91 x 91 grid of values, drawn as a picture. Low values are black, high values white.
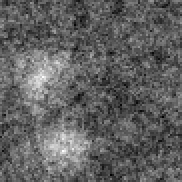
Odd rows or columns: none. Grain: blotchy. Ninth with the highest average: middle left. Bumps: two.
